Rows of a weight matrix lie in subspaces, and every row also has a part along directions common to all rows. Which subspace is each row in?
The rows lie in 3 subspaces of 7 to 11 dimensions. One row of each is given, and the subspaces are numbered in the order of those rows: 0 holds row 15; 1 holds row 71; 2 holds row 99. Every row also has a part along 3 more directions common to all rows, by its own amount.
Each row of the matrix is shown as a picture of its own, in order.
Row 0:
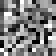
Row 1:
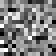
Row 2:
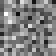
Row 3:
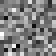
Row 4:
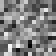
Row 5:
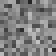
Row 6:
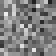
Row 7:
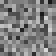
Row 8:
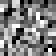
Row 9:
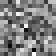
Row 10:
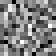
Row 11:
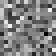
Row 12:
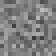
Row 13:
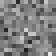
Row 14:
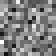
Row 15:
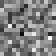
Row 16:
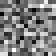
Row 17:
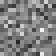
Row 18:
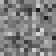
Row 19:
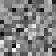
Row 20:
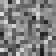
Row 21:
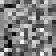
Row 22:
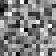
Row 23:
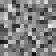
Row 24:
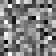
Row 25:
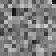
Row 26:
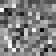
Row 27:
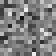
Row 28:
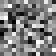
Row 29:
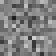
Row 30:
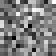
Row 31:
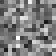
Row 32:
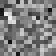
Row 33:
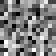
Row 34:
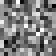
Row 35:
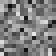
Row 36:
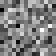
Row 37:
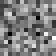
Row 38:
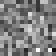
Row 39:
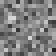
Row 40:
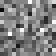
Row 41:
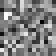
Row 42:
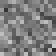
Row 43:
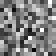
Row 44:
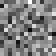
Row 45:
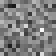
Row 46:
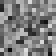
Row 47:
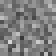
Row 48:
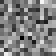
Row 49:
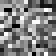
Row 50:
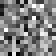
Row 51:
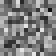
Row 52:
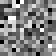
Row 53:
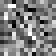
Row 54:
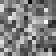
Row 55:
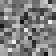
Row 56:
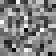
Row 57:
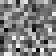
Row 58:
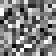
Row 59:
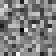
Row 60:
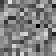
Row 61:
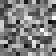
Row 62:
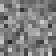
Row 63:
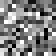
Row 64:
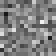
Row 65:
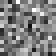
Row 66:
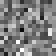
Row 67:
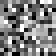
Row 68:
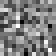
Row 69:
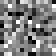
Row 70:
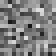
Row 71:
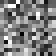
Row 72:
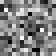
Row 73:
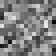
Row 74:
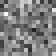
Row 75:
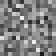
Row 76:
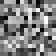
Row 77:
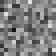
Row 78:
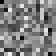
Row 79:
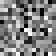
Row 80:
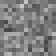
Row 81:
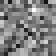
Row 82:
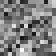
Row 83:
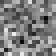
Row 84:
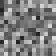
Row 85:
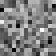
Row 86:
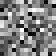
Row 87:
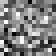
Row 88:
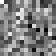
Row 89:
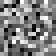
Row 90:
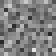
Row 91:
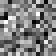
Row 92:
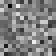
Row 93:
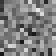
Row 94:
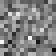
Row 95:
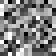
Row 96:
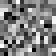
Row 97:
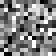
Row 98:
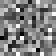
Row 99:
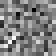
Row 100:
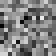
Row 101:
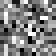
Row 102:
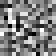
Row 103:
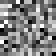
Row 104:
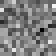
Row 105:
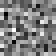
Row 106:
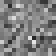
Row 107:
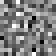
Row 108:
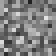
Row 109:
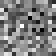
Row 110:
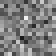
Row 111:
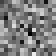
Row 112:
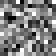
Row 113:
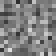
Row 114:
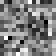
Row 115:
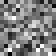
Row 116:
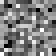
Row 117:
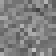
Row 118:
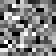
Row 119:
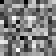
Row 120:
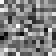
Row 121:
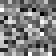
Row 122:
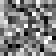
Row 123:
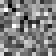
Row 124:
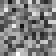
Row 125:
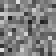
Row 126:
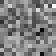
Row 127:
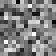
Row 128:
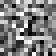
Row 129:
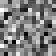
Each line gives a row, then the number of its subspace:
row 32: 2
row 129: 2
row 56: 1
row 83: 1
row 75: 0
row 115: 0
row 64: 2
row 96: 2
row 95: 0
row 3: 2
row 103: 2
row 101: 1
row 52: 2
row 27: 0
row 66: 0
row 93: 1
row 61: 0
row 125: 2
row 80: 0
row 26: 1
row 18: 1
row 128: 0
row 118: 2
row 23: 1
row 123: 0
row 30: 2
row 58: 1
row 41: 2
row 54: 0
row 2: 2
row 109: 1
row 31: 0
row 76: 1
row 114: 0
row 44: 0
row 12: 0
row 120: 0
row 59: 0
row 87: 1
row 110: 0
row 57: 0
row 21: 1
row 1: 2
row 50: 0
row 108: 1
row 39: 2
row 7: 0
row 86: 0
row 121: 2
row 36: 1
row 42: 1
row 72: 0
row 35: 1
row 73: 2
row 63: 2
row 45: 1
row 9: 1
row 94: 2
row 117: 1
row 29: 0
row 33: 2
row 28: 2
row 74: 0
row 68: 0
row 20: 2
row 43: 2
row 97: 0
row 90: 0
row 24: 0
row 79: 0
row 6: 2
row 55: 0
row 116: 1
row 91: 2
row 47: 2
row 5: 0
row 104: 1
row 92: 0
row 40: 1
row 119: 0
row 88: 0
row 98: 0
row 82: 0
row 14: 2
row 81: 0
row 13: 1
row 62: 2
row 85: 1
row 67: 0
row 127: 2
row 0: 2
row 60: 2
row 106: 0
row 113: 2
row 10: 1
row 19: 2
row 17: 1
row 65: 2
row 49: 0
